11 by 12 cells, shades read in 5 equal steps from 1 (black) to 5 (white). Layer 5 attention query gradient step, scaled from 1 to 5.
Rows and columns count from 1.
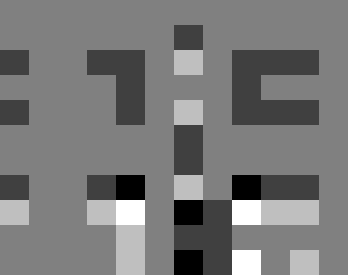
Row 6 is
3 3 3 3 3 3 2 3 3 3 3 3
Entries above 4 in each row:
0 0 0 0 0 0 0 0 2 0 1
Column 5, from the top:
3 3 2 2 2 3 3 1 5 4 4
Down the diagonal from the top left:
3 3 3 3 2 3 2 3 5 3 4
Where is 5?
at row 9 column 5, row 9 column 9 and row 11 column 9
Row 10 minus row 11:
0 0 0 0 0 0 1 0 -2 0 -1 0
